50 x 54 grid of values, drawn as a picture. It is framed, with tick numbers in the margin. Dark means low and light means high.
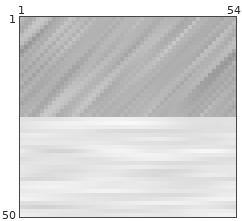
It is made of 2 by 1 panels. Panel 1,1: high, slanting up to the right, faint in contrast. Panel 2,1: very high, streaked across, faint in contrast.
